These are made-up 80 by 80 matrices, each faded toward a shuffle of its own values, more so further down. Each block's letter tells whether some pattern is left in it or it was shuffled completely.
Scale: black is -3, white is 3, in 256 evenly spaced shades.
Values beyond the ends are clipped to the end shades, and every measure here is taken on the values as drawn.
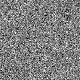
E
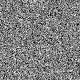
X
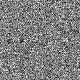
E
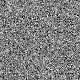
E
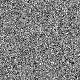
X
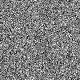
X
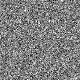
E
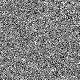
E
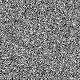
X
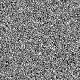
E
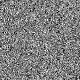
E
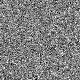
X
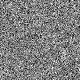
E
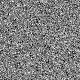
X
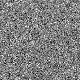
E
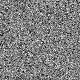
X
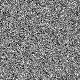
X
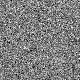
X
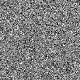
E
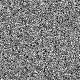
X
